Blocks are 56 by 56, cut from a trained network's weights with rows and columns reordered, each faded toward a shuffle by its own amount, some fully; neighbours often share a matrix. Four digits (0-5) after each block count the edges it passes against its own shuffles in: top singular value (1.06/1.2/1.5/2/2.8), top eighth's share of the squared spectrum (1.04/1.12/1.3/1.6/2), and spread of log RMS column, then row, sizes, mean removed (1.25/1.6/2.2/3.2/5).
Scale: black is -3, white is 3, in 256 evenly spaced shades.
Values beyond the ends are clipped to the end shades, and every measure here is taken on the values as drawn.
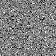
2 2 0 2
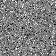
0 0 0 0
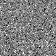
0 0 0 0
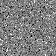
0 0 0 0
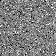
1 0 0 0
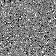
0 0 0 0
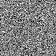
0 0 0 0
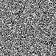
0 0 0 0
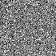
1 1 0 0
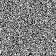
2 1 0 0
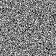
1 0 0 0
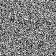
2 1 0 0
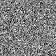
1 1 0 1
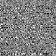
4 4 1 3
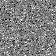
1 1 0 0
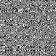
3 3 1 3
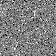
1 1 0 0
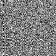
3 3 1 1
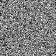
1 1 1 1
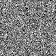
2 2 0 0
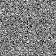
2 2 1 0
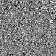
3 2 0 2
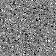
1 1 0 1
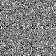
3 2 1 2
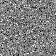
1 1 0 0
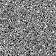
1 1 0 1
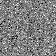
1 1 0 0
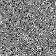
2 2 0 0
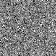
0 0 0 0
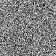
2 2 0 1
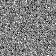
1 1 0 0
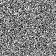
1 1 0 0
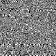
3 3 0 3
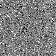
2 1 0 0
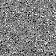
2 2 0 1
